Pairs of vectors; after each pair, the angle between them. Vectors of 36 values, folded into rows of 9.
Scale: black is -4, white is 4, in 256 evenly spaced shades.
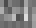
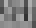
nearly opposite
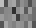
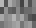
partly aligned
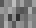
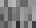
orthogonal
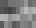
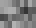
nearly opposite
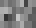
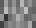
partly aligned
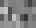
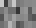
orthogonal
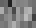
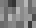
partly aligned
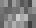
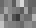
partly opposed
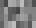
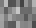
nearly opposite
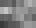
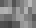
nearly parallel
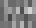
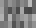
nearly opposite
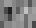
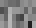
partly opposed
